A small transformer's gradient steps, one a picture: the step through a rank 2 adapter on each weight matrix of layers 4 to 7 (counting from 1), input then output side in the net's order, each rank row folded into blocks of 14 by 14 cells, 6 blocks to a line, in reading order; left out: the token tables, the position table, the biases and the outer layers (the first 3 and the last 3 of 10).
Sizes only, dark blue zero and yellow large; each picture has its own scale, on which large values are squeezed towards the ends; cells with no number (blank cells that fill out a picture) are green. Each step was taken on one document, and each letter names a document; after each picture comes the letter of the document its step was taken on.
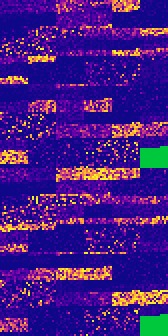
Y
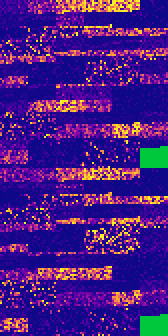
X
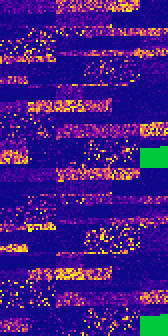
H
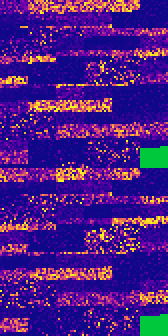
H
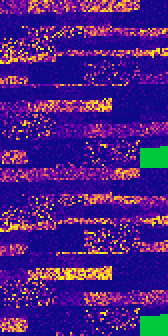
Y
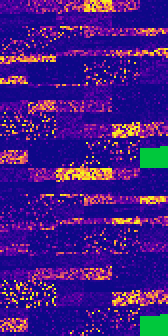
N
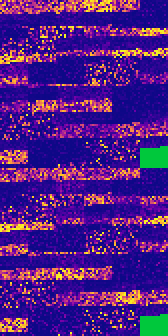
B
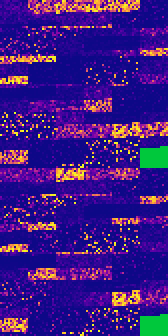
N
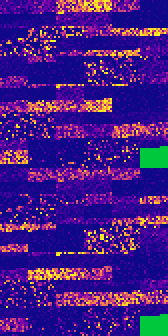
H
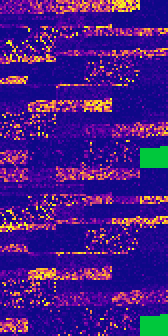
X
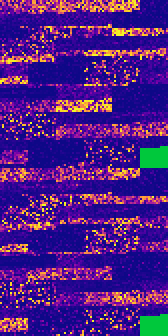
B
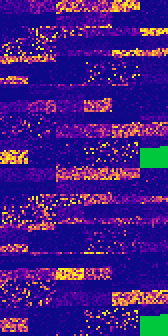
Y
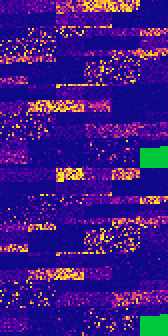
H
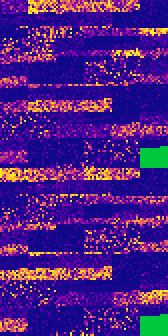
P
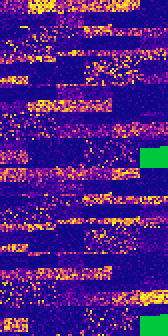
X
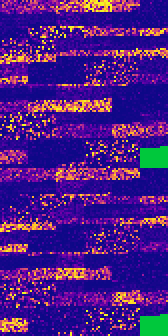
B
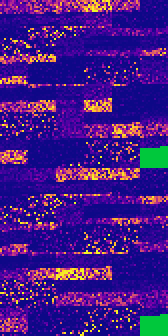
N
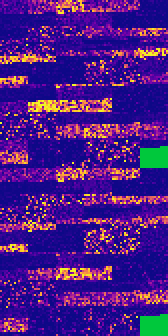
H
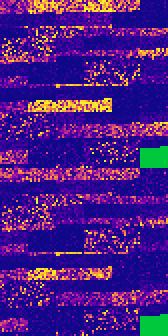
Y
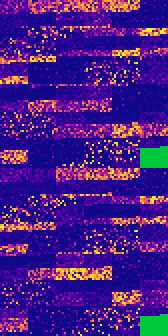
N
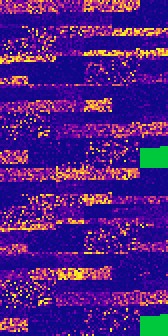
P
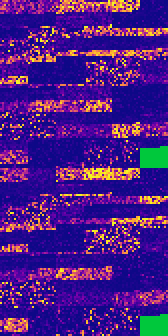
X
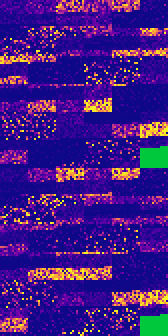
N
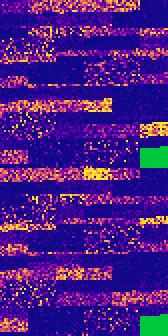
P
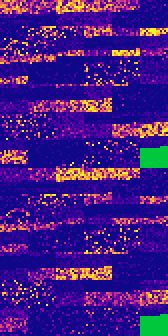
N
